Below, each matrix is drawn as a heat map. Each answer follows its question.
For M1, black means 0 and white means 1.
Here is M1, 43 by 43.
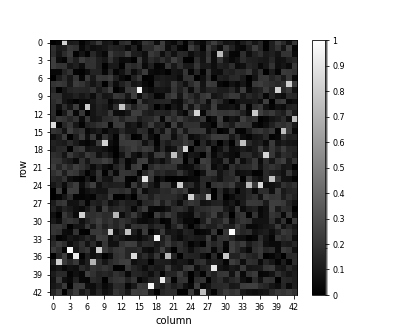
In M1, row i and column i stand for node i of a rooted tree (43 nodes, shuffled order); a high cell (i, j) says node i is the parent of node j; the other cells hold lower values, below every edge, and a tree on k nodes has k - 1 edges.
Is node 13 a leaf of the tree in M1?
no
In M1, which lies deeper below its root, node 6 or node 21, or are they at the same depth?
node 21
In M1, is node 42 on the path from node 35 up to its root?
yes
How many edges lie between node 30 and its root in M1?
6
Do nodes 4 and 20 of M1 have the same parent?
yes
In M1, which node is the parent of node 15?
8
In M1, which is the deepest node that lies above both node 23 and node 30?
36
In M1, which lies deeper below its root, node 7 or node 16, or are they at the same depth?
node 16
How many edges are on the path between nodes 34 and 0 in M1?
4
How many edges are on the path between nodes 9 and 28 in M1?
6
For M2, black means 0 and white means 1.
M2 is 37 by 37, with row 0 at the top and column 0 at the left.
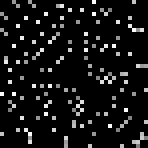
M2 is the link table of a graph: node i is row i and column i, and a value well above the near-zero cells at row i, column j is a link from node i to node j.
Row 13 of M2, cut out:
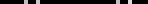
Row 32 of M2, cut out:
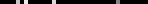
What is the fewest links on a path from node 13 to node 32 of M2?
1
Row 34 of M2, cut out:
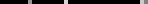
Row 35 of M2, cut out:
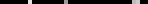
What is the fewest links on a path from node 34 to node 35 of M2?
1
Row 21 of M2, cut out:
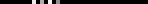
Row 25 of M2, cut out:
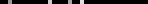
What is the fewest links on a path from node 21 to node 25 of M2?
2
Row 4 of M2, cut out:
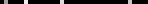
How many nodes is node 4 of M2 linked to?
4
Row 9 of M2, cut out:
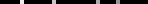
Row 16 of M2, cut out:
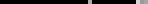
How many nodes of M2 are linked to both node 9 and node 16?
0
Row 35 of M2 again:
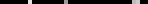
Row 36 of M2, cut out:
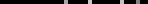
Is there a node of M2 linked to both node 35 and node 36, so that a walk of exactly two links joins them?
yes
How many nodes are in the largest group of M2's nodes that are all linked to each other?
3
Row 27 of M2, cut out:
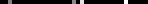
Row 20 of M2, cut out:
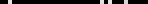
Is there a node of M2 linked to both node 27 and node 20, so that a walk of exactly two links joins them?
yes
